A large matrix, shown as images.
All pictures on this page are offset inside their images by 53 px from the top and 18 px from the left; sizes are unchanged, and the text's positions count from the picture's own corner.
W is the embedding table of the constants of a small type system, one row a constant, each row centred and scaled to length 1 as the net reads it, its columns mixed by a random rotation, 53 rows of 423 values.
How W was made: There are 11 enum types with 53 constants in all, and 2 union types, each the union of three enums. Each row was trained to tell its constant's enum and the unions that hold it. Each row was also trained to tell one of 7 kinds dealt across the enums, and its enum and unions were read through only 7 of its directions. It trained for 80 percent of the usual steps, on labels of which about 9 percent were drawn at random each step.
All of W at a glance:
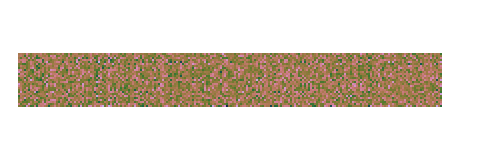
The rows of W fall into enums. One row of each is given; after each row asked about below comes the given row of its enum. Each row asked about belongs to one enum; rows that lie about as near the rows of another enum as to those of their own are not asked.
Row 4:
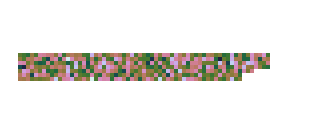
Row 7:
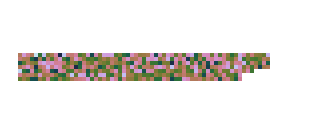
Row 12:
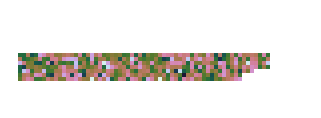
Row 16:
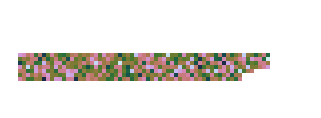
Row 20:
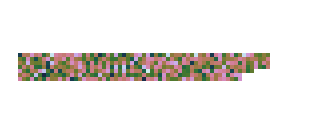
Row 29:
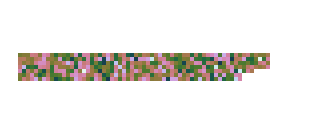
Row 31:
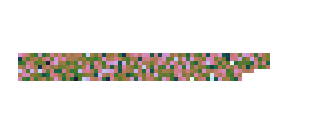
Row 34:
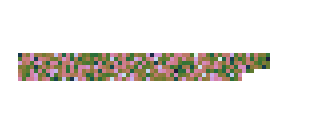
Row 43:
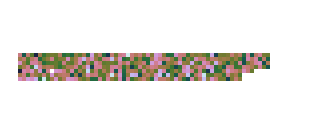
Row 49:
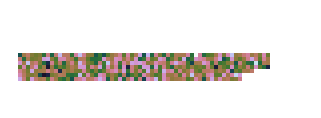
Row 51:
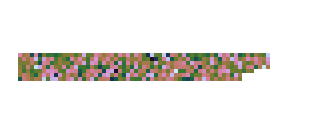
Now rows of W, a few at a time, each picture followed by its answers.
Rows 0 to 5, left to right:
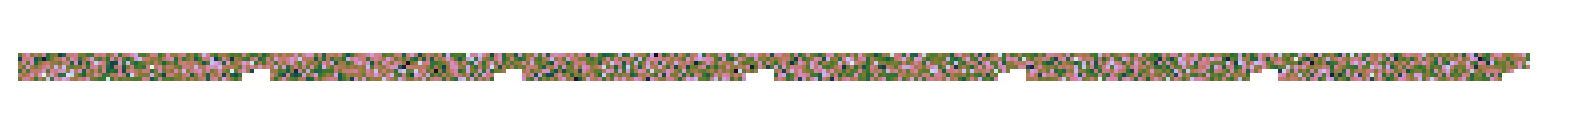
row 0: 16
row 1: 34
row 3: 16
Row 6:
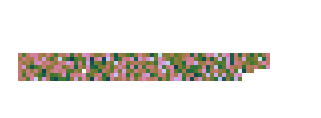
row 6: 29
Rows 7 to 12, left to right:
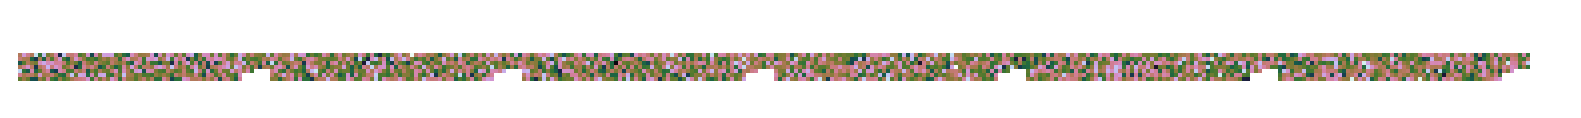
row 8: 29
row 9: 7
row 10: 34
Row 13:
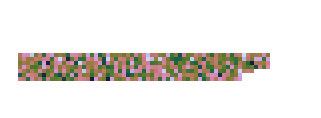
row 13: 29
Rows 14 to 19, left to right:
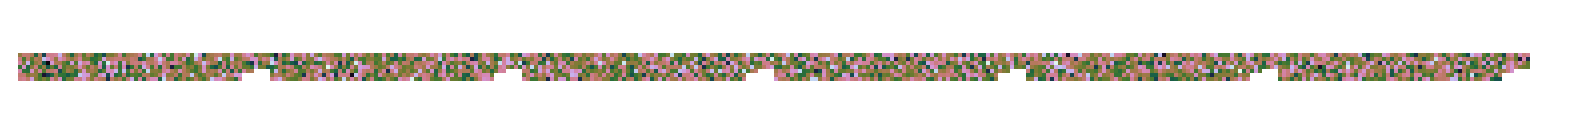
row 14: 49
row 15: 12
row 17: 4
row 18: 16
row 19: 31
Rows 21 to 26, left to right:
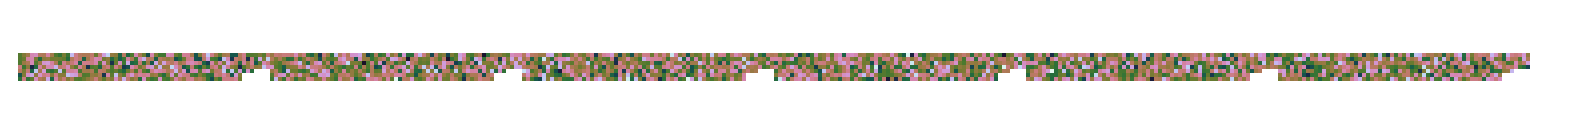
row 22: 16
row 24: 51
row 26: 49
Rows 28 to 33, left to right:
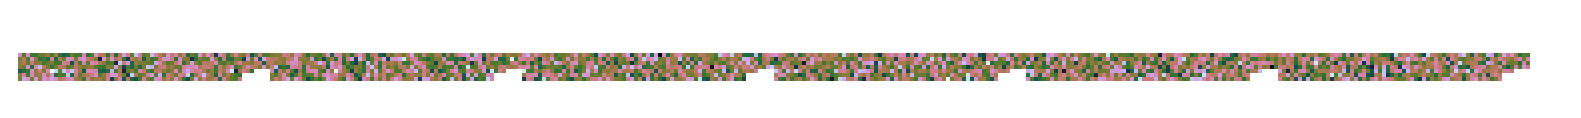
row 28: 51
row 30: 7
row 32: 31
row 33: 7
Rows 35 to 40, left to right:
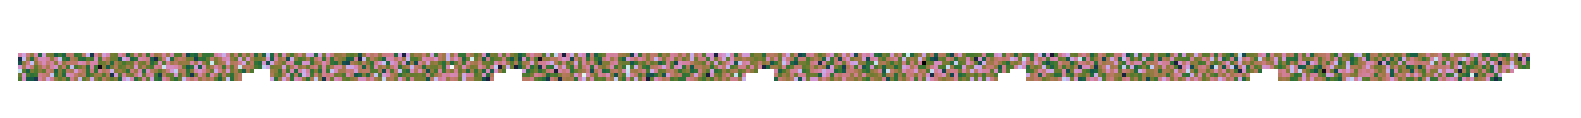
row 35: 7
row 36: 34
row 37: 20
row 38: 16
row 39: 4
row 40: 31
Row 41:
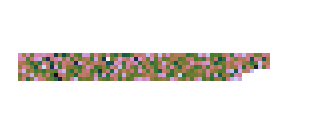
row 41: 29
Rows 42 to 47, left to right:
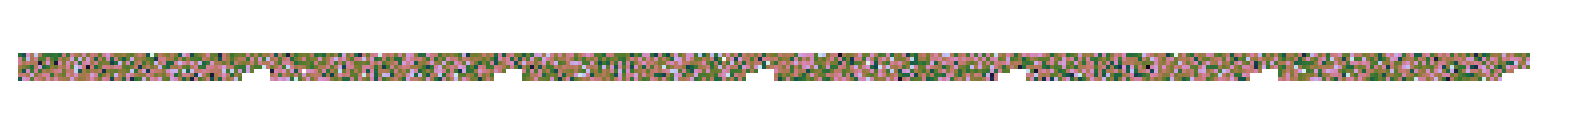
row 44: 20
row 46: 7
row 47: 12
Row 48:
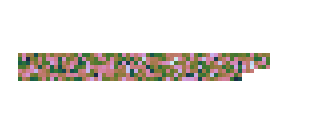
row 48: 31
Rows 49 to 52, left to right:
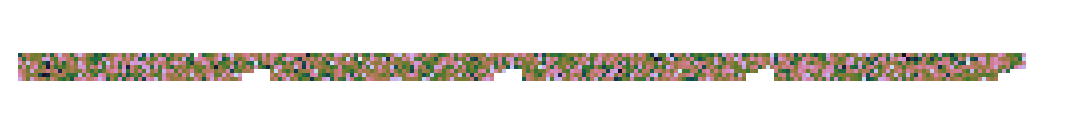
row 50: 29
